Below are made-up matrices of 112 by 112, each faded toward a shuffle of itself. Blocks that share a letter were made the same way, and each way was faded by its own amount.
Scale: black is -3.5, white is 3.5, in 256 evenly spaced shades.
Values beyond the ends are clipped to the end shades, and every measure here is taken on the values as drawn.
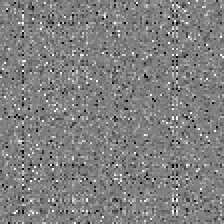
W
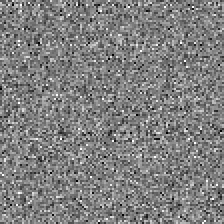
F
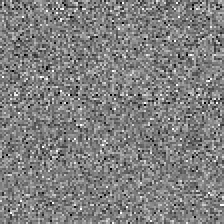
F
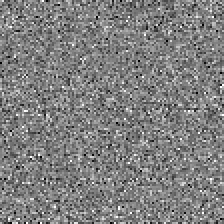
F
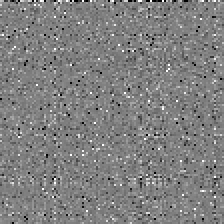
W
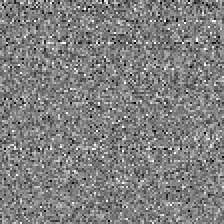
F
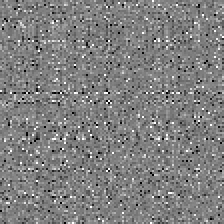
W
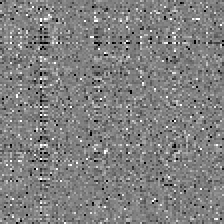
W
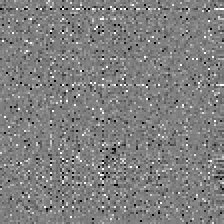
W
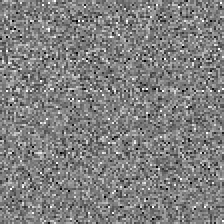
F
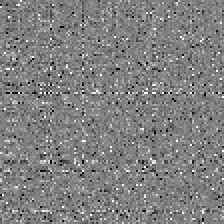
W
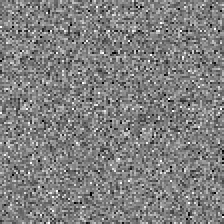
F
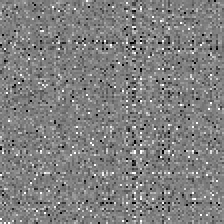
W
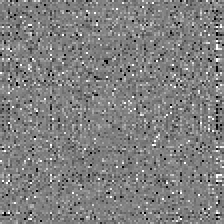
W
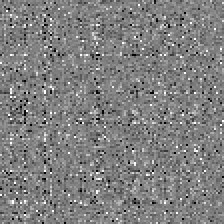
W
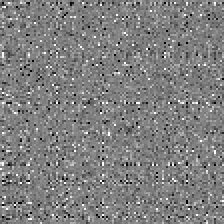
W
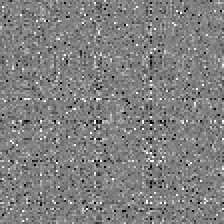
W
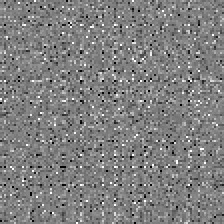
W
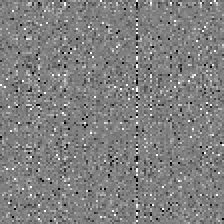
W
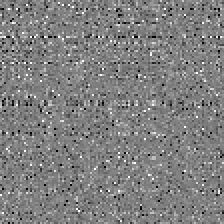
W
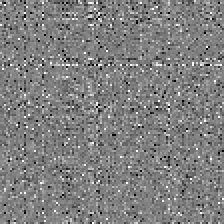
W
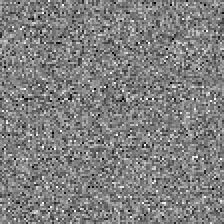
F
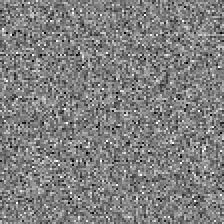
F
